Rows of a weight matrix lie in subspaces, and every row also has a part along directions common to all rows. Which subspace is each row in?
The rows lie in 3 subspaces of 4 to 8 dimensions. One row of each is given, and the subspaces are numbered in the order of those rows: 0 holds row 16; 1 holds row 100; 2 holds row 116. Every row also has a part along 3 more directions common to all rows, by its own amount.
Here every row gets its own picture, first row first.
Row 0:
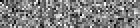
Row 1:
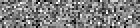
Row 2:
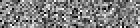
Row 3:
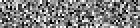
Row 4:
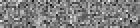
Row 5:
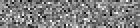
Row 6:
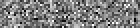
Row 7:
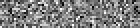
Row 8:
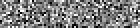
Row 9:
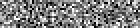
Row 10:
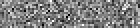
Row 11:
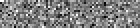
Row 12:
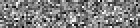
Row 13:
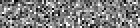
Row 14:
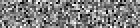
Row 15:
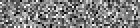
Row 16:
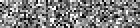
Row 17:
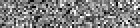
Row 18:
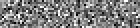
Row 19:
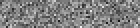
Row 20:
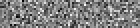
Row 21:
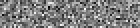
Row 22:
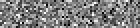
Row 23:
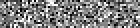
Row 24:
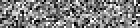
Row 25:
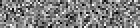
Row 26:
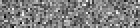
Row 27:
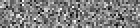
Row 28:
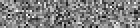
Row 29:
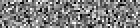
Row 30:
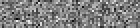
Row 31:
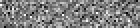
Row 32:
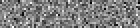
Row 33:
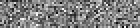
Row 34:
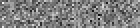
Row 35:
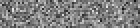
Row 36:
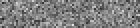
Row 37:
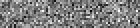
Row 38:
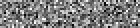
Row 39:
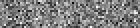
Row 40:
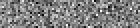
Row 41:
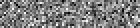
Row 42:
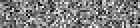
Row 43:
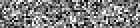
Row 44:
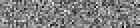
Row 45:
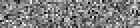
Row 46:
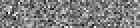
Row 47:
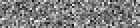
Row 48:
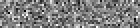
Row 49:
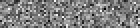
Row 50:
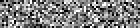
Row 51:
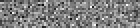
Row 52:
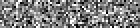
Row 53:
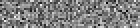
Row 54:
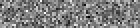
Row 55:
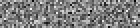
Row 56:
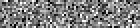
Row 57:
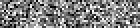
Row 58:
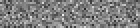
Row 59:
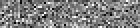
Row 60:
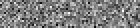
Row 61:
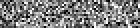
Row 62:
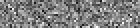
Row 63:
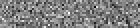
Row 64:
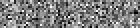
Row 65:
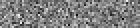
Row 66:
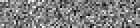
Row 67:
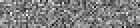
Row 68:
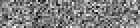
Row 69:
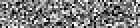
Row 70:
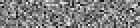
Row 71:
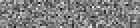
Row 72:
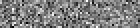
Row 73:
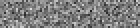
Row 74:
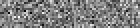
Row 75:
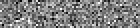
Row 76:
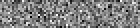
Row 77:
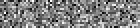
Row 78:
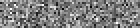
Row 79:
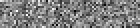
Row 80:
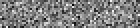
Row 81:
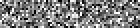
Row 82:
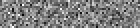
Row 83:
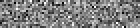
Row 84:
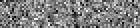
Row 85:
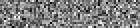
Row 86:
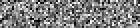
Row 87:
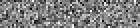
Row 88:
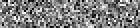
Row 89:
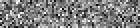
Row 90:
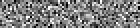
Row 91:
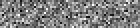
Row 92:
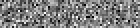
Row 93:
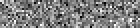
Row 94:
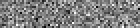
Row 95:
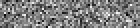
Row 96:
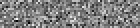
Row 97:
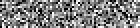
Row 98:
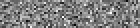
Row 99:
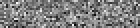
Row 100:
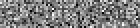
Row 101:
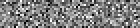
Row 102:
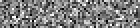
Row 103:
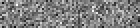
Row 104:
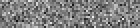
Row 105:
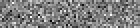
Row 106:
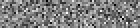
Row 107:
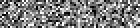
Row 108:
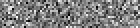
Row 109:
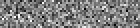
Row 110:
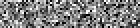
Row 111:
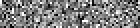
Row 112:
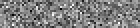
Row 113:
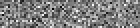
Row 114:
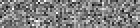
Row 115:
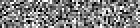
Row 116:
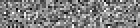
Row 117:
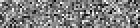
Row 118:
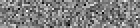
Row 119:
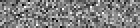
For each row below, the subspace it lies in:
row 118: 1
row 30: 2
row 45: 1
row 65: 1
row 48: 0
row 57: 0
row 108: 0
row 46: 0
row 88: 2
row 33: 0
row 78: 0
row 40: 1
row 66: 0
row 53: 2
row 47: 2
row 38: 2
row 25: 1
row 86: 2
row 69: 2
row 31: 1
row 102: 1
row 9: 2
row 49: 1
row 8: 1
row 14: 2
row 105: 1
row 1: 2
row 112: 1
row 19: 1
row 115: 2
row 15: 1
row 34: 2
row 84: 0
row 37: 1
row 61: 0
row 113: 1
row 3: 1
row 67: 0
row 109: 1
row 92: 1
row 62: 0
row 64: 0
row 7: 0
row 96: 2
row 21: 1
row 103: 2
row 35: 0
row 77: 2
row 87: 2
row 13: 1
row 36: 2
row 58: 1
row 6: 0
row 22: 1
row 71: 0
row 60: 2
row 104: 1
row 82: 1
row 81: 0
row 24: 2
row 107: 2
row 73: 2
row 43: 2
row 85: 2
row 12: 2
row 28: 0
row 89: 1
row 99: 2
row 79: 0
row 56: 2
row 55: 2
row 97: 2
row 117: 1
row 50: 0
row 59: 1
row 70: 1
